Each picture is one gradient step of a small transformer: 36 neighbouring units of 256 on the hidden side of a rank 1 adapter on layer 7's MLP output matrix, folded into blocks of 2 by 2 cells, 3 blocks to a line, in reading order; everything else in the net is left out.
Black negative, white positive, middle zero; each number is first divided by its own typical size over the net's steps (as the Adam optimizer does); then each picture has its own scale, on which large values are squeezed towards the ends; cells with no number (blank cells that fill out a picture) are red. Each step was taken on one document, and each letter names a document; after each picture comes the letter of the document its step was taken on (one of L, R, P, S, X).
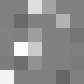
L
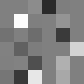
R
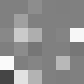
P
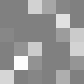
L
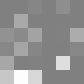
P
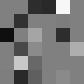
R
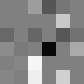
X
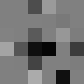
X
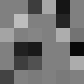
L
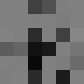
X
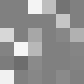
L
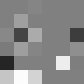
P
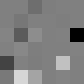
P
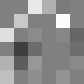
L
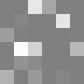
L
